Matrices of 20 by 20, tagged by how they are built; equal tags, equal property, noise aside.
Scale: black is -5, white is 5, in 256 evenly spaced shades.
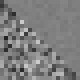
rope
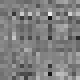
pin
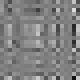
pin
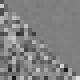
rope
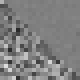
rope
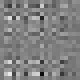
pin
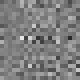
pin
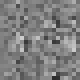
pin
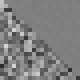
rope
